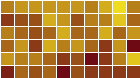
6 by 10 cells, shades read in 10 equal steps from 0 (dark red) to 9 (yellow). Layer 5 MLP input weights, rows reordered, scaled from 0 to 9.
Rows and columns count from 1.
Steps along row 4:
up down up down up down down up down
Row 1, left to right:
5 6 6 6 6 6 5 7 9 5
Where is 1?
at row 6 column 1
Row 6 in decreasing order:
4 4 3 3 2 2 2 2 1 0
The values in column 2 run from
3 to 6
